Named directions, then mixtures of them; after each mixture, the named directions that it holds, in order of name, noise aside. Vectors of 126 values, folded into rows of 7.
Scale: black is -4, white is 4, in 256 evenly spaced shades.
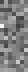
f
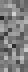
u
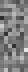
f, u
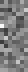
f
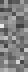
f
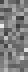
f, u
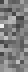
f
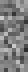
u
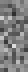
u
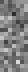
f, u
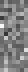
f, u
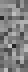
u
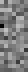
f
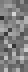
u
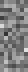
f, u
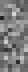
u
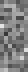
f, u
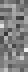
f, u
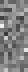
f, u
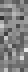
f, u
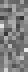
f, u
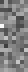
f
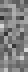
f, u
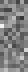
f, u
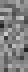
f, u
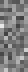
f, u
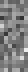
f, u
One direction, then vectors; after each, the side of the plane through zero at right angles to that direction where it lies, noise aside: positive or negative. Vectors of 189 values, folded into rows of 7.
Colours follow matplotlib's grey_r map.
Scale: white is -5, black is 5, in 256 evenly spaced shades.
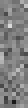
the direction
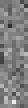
negative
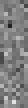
negative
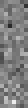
negative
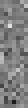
positive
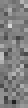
positive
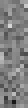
positive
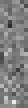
negative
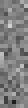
positive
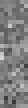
positive
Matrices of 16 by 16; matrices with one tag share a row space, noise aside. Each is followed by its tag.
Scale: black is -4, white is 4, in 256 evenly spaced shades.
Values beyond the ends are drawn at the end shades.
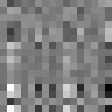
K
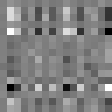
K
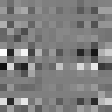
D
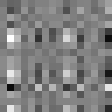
K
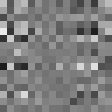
D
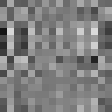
D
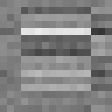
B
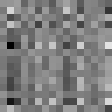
K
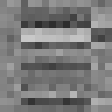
B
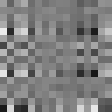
D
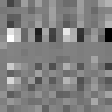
K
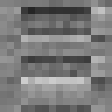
B
